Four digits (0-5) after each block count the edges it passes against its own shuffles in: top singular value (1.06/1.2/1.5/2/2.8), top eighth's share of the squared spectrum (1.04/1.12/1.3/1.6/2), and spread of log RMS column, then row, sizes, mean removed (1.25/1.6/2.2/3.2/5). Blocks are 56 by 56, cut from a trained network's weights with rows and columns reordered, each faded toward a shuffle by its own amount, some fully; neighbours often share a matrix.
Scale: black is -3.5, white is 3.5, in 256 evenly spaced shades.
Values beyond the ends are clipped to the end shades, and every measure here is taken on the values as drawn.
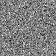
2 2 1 0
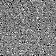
1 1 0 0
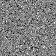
0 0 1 0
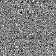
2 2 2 1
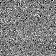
1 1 0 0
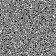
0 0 0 0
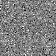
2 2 1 0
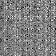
3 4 1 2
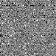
2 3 2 2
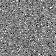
0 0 0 0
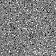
0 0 0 0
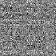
2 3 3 0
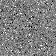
0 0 0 0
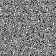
1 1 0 0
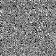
2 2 2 0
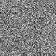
3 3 1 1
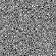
3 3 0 2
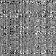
3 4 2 3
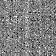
2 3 0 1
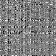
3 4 1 3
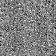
1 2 0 1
